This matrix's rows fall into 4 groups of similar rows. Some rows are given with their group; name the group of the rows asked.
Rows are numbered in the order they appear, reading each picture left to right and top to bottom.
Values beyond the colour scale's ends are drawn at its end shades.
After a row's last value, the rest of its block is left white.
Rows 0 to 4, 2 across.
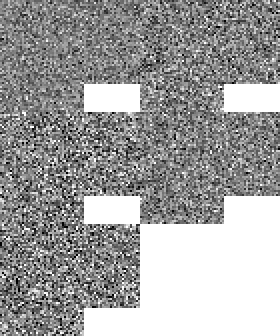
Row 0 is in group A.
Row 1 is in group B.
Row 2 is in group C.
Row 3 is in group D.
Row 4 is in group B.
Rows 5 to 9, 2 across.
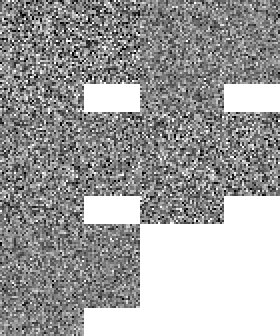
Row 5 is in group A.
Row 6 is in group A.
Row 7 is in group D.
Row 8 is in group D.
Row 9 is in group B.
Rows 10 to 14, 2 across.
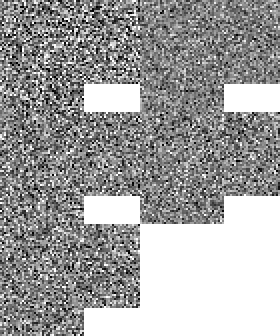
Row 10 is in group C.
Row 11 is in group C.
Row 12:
A
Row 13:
C
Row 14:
C
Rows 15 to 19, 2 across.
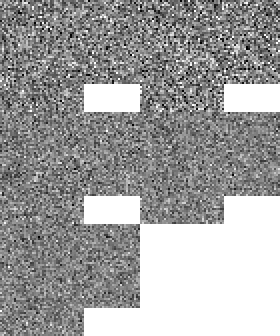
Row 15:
D
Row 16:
D
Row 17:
B
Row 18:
A
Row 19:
A
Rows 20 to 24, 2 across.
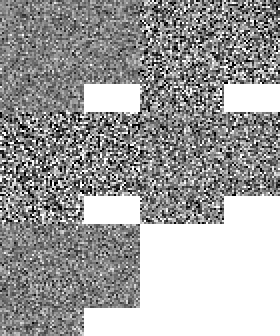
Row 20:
A
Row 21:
D
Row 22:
A
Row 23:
A
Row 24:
B
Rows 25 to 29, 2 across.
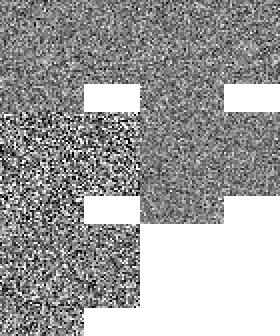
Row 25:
D
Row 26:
A
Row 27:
C
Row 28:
B
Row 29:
B
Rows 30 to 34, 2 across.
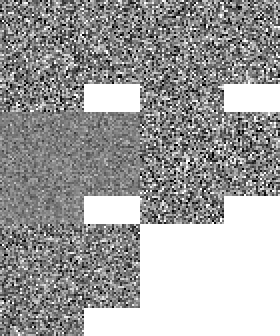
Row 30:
D
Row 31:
C
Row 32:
A
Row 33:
C
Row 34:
D
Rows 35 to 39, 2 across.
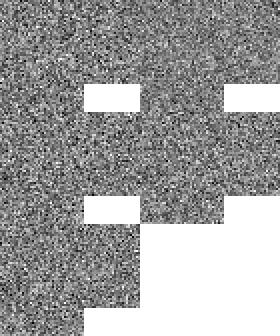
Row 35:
D
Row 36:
D
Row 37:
B
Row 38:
B
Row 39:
B
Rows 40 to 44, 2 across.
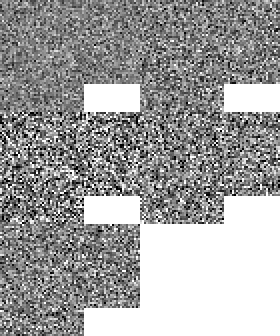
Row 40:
D
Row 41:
B
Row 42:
D
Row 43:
A
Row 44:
C
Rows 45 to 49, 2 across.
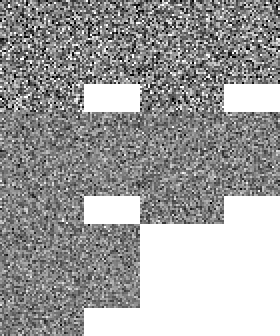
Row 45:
A
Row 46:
D
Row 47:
A
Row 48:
D
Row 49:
D
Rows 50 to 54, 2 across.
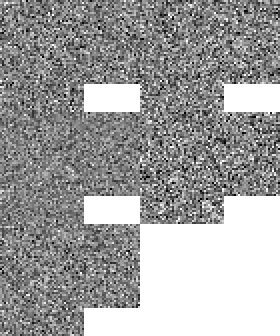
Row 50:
C
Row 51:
A
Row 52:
D
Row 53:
B
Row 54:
C
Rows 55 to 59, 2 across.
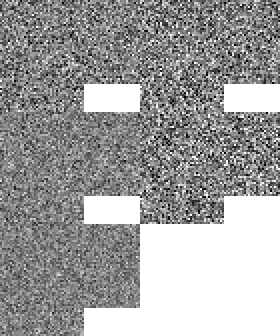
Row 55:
D
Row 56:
D
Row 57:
A
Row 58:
C
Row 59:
B
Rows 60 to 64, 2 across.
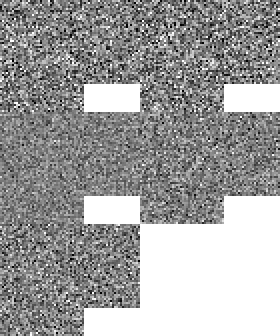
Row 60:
D
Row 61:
D
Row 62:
C
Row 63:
B
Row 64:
D
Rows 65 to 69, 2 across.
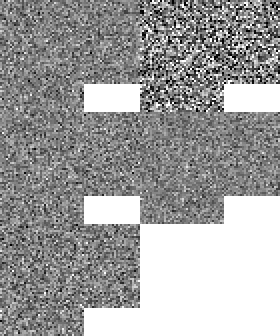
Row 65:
A
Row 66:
D
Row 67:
D
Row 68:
C
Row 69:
A
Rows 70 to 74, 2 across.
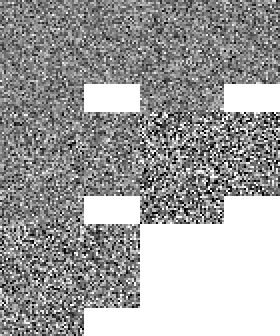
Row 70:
C
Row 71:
B
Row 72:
D
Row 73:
D
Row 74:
C
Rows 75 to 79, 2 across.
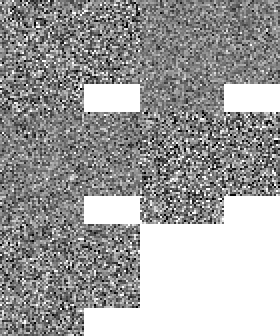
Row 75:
D
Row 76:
C
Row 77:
D
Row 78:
B
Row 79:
C
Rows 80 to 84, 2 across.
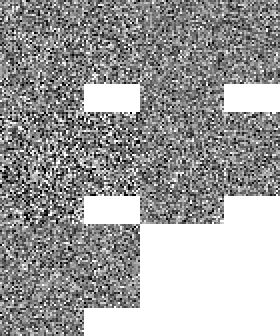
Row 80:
C
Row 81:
C
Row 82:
B
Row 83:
B
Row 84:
D
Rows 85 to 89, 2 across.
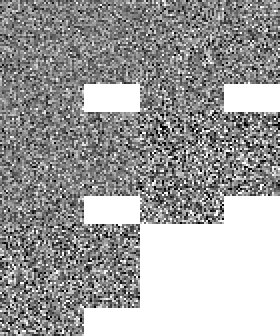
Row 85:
B
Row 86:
C
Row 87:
C
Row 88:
A
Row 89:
A
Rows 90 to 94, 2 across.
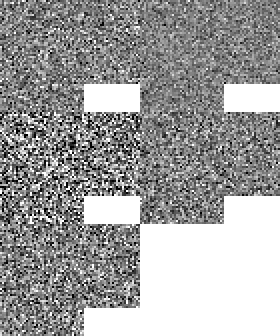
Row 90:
C
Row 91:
D
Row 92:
D
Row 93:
D
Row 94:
B
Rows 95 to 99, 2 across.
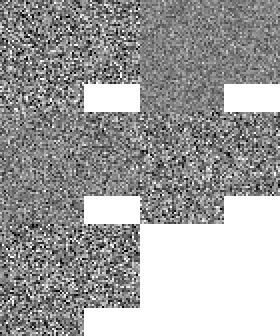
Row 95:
A
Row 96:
C
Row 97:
C
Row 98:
A
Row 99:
D
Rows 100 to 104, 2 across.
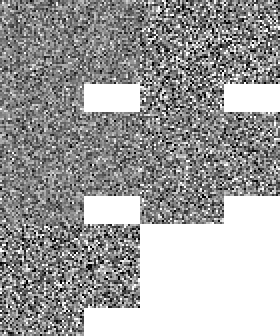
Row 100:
B
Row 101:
C
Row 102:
A
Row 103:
C
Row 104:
A
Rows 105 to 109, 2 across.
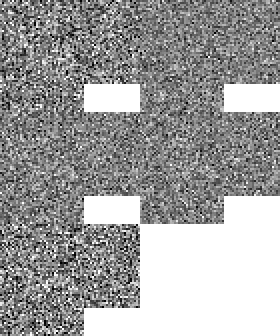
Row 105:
D
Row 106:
B
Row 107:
D
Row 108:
D
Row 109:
D
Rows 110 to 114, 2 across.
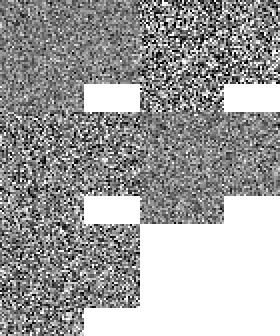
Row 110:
A
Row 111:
D
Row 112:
A
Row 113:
A
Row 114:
B
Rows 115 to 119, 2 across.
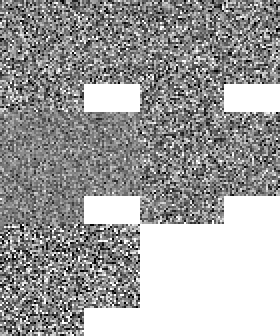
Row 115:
A
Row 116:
D
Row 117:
C
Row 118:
B
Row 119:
C
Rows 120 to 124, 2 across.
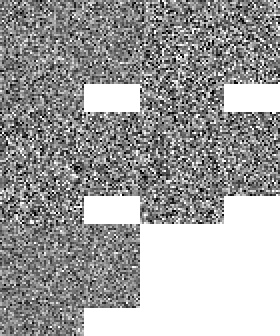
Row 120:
D
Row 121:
C
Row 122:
D
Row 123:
B
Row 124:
B
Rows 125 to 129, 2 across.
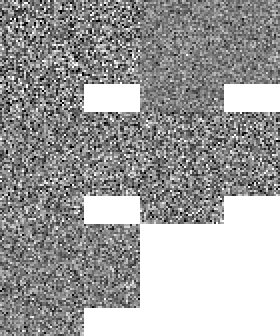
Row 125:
D
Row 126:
C
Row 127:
A
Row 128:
B
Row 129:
B
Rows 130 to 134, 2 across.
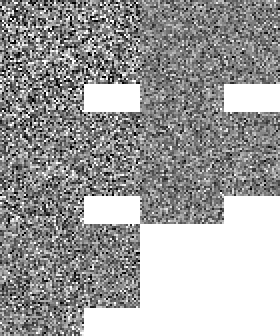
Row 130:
D
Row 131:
B
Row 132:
D
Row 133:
A
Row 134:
B
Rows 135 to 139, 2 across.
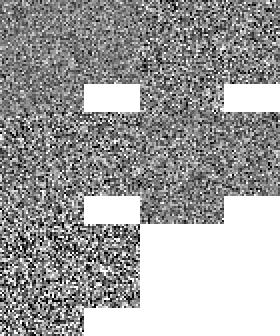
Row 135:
D
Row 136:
B
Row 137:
A
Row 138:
D
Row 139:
A
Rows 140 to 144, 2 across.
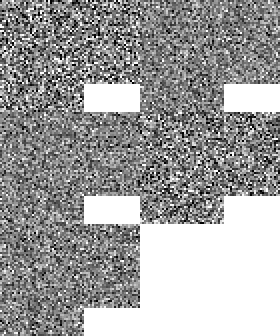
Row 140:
A
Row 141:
C
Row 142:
A
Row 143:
B
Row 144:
A
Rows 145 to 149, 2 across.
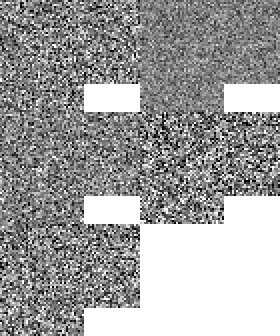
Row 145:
C
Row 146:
A
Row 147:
C
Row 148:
A
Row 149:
A
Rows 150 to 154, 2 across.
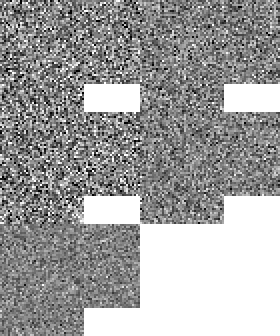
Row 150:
D
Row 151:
C
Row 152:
B
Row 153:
A
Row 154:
D
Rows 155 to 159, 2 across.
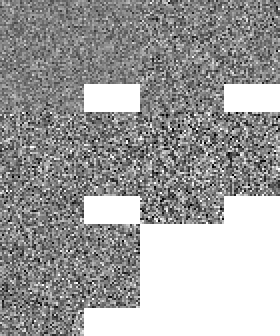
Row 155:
B
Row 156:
D
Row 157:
C
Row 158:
A
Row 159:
B
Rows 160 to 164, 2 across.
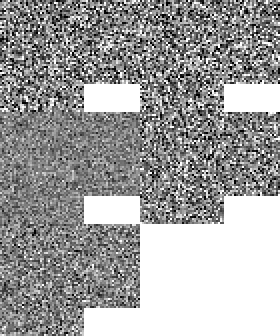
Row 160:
A
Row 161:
A
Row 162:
D
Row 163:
C
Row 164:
B
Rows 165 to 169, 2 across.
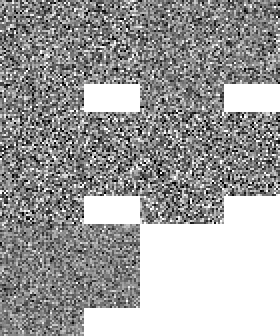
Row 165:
C
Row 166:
A
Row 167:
C
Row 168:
B
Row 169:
B
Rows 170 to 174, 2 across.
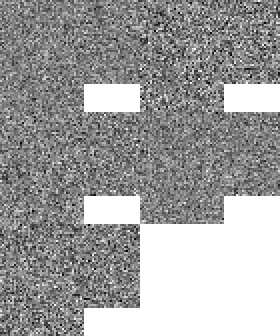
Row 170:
C
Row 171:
A
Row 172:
B
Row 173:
A
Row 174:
D
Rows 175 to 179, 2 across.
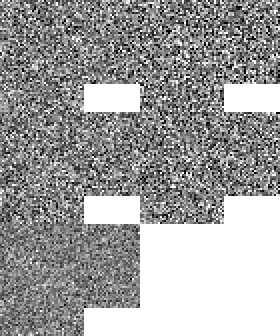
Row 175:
B
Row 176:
C
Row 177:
D
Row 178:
B
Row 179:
D
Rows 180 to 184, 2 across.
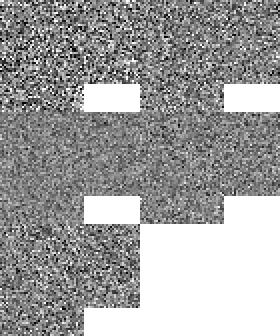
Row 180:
B
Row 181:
A
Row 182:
A
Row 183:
A
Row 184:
C
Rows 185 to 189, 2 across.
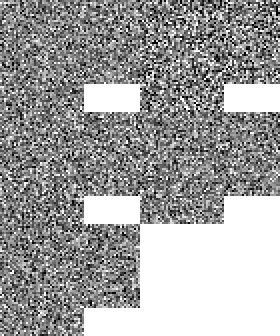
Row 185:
C
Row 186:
D
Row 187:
C
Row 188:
D
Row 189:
A
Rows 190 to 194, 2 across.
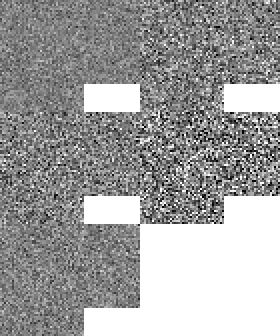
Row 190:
B
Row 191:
B
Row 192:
B
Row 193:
C
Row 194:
C
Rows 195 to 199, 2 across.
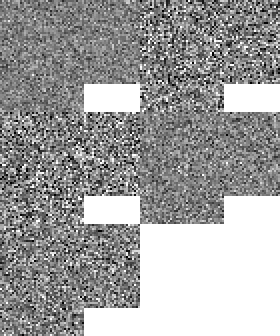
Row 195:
B
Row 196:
A
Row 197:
B
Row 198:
C
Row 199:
C
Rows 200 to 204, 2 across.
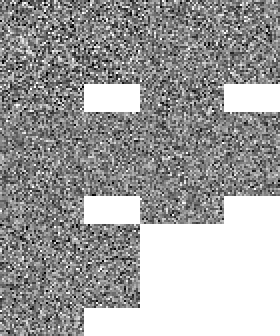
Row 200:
D
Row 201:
C
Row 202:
B
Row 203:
A
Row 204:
A
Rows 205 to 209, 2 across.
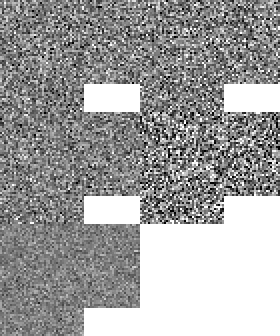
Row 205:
C
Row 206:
C
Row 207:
D
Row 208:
D
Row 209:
B
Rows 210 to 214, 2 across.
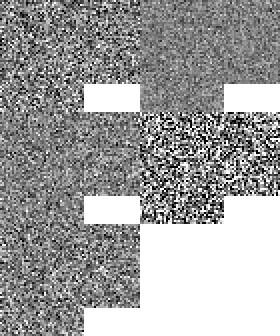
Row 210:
A
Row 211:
B
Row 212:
A
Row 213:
C
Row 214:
A
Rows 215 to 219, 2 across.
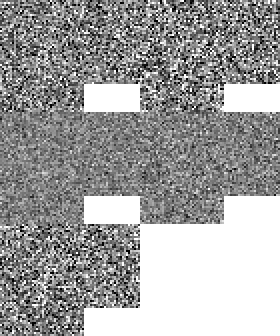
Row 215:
C
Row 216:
B
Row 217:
D
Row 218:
B
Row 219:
C
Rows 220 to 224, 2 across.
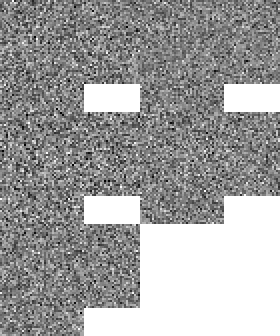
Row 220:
D
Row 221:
D
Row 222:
A
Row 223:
C
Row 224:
B
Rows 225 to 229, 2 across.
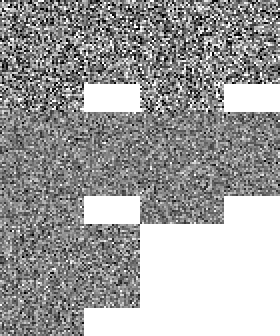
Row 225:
B
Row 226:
A
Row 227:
B
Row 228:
D
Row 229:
C
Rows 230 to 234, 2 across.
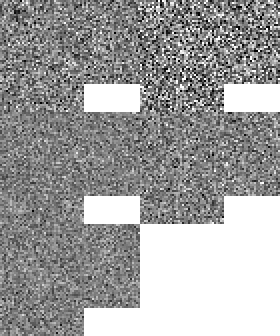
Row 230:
D
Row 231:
C
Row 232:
B
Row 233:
C
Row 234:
D
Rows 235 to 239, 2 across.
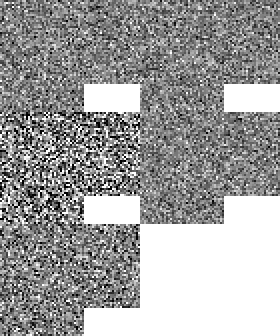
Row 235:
C
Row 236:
D
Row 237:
A
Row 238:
C
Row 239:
D
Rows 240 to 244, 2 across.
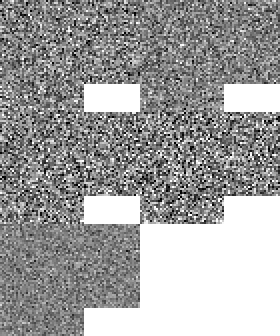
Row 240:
A
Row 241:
B
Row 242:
B
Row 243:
B
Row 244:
C
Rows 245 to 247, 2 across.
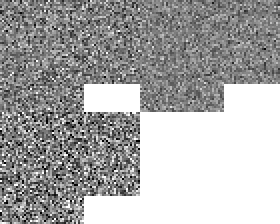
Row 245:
D
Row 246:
A
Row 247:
B
